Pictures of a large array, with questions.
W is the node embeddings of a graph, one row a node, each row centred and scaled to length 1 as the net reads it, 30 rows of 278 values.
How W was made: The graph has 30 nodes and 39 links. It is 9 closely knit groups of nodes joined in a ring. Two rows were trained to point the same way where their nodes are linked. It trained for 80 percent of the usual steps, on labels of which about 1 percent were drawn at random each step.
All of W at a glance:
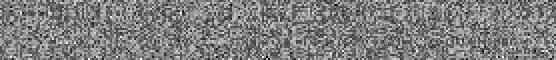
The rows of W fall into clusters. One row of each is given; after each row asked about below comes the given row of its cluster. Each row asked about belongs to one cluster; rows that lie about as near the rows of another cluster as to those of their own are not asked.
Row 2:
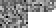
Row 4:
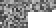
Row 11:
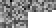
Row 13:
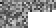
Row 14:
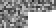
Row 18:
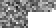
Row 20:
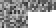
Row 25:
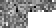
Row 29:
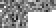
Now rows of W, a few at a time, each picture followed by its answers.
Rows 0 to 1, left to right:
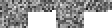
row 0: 25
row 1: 20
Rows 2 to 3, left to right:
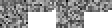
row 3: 11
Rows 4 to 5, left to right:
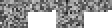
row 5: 11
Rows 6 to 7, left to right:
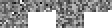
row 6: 2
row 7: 2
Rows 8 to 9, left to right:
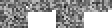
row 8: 4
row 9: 4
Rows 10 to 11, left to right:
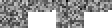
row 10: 18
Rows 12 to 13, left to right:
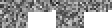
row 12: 29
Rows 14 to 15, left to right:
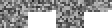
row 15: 18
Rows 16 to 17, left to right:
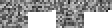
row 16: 14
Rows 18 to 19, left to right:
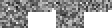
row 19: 13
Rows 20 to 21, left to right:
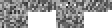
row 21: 20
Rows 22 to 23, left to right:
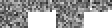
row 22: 13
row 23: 29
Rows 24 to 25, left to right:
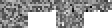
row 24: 14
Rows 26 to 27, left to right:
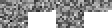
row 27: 18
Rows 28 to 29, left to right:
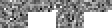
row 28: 14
